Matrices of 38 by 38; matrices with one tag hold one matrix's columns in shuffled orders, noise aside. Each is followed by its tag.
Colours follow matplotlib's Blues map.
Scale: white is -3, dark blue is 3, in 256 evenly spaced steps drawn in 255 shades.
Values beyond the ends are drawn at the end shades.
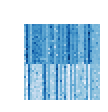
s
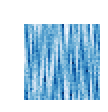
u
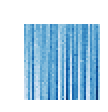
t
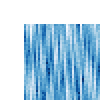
u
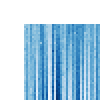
t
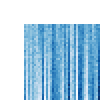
t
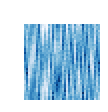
u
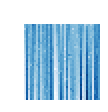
t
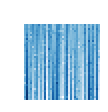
t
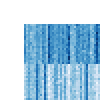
s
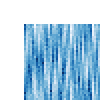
u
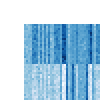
s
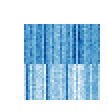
s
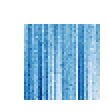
t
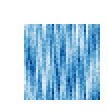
u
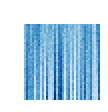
t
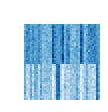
s
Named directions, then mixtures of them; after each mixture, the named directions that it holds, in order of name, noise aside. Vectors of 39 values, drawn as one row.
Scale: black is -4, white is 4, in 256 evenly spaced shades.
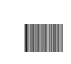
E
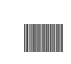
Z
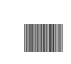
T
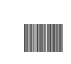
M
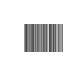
E, T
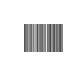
M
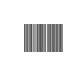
M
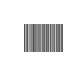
Z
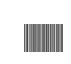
Z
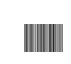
E, M, T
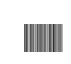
E, M, T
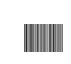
E, M, T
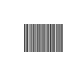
M, Z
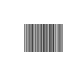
T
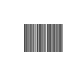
M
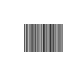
T, Z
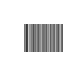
E, Z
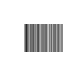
E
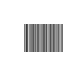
E, T, Z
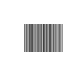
T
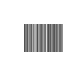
M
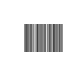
E, M, Z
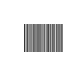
E, M, Z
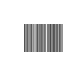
M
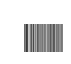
E, M, Z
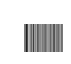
E, M, Z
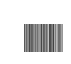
T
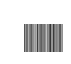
M, T
